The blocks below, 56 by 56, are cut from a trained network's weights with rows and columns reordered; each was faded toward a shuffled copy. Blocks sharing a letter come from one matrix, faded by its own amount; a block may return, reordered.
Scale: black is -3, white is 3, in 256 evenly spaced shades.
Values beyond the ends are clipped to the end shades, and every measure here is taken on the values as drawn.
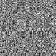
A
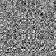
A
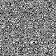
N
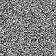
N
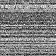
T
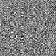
A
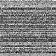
T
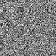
N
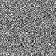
A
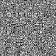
N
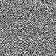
A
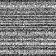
T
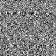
N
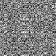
A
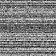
T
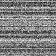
T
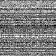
T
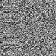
N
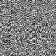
A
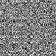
A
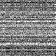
T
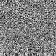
N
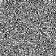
N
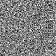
N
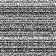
T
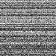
T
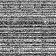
T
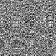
A
